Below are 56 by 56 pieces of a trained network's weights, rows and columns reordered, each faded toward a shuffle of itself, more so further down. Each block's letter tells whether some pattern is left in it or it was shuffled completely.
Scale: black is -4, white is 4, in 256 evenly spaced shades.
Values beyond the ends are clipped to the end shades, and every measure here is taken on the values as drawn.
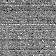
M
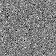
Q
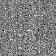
M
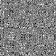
M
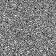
Q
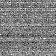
M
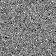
Q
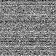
M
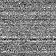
M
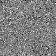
M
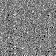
M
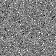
Q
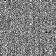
M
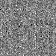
M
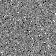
Q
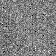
M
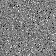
Q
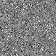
Q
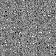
M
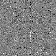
M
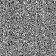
M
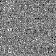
M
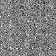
M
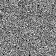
Q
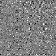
M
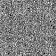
M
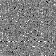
M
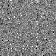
M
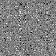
M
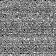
M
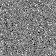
Q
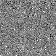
M
